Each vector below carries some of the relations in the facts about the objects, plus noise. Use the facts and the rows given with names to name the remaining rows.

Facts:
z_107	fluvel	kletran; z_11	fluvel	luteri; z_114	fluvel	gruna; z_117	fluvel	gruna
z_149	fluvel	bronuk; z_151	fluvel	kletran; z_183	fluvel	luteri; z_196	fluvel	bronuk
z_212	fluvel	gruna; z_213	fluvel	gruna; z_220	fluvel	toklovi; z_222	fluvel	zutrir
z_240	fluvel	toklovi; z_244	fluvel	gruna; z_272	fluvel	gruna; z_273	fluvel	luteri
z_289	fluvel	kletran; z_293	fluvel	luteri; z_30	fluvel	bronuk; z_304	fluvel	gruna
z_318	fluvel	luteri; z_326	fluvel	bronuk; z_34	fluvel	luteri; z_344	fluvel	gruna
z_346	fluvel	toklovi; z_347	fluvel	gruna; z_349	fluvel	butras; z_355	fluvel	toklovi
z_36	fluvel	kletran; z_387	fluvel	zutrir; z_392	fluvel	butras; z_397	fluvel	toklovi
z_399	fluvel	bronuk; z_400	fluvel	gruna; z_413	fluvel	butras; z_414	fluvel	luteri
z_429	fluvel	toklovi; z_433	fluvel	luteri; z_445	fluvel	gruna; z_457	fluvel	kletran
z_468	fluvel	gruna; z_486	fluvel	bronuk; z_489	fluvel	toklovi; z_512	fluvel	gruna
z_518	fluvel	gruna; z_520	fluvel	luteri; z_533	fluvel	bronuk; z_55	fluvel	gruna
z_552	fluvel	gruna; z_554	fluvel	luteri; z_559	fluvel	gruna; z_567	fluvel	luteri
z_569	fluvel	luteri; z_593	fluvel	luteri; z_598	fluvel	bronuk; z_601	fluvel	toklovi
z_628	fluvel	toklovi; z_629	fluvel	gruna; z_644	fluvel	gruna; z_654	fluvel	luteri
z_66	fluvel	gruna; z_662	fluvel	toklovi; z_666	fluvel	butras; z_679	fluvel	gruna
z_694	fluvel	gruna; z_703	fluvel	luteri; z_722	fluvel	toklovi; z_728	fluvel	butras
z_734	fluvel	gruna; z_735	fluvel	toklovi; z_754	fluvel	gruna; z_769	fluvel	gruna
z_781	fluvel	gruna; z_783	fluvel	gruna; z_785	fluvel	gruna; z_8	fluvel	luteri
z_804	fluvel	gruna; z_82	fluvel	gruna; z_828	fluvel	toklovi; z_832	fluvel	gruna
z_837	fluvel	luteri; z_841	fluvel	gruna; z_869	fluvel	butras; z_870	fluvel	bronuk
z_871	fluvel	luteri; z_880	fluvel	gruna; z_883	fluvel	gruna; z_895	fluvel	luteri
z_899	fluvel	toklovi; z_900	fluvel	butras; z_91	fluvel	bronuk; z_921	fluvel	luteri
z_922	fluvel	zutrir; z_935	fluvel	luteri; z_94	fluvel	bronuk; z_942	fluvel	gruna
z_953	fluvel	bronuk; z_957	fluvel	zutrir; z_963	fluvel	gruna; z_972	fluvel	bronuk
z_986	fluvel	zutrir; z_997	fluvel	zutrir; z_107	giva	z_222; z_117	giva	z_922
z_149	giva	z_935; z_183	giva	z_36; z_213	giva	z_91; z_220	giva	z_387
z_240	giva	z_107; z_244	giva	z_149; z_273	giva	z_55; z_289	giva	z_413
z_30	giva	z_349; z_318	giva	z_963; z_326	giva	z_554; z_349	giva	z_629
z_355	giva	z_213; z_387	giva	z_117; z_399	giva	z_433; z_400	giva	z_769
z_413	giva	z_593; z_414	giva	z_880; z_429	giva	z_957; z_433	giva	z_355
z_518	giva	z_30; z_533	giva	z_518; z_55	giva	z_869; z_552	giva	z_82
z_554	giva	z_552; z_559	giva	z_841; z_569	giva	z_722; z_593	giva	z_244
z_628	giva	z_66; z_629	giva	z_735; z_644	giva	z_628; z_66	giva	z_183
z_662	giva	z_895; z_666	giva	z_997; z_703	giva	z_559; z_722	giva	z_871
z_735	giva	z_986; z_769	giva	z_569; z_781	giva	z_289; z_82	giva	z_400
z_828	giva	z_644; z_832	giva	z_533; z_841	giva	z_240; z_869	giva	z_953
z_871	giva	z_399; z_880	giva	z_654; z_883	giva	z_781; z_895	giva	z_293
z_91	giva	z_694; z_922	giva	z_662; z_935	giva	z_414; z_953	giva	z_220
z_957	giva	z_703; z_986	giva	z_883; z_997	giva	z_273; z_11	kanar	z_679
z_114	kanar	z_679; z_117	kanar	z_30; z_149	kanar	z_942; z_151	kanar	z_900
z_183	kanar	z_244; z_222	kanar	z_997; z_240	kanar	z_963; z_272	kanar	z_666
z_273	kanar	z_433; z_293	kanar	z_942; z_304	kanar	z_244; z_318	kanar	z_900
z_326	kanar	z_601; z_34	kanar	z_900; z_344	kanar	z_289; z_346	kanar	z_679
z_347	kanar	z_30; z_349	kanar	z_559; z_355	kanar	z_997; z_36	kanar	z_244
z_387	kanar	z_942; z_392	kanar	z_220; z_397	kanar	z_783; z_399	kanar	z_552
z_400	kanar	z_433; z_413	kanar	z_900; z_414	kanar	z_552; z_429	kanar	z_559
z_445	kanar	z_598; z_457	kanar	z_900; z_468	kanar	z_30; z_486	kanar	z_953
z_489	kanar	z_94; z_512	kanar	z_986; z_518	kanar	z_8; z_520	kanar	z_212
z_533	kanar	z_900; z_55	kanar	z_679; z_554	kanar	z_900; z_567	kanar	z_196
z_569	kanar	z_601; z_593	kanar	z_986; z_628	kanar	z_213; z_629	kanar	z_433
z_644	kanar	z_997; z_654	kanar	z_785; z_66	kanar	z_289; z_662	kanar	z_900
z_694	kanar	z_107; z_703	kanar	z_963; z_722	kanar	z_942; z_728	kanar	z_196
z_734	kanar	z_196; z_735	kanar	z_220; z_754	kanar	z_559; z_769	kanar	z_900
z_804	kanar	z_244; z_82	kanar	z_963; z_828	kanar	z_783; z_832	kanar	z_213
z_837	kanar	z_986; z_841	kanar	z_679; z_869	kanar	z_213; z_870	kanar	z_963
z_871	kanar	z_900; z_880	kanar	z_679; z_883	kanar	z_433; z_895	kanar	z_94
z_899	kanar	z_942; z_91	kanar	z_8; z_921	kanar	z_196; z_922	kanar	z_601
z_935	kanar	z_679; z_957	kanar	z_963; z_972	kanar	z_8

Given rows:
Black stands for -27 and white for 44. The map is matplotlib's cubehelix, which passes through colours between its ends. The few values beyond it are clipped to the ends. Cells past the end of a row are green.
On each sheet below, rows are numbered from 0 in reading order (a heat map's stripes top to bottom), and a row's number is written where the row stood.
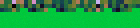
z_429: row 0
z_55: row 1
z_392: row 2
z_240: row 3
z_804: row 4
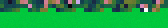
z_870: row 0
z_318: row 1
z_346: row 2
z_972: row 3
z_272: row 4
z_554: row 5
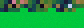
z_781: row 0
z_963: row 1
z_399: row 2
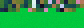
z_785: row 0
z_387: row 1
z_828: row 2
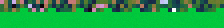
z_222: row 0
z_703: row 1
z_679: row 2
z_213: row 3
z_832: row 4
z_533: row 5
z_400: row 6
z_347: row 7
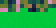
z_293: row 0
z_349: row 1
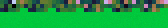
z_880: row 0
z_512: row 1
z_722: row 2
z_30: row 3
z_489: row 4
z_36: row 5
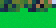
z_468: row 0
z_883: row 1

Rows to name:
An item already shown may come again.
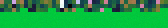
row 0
z_429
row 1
z_734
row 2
z_997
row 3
z_953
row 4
z_728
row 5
z_11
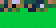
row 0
z_841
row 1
z_399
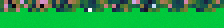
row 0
z_662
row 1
z_559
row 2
z_114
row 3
z_400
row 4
z_30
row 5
z_399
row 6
z_11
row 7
z_196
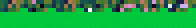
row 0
z_942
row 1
z_55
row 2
z_942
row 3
z_82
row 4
z_213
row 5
z_957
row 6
z_433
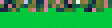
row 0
z_629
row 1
z_895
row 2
z_986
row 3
z_355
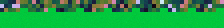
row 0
z_871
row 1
z_117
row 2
z_666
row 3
z_694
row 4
z_629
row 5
z_289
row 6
z_569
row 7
z_91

